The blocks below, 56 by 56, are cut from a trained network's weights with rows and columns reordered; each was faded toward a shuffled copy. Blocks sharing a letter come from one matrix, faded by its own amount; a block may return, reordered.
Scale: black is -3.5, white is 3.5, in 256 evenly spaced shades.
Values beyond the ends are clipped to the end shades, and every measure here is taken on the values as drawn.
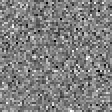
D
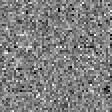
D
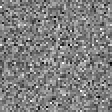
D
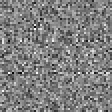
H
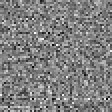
H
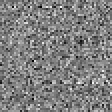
H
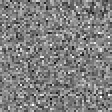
D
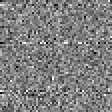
H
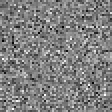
D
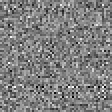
H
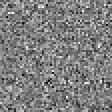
D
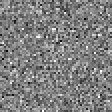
D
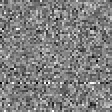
H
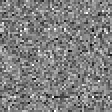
D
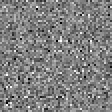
D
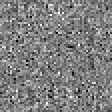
D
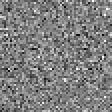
D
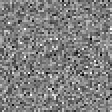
D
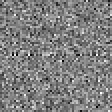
H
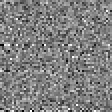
H
